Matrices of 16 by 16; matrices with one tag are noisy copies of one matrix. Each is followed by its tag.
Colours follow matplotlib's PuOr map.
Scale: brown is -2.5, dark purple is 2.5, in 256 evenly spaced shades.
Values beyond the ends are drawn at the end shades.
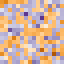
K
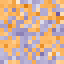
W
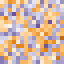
K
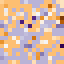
W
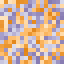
K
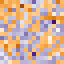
W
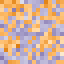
W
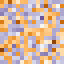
K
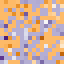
W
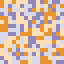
K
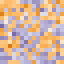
W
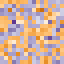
K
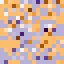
W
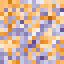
W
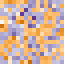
K
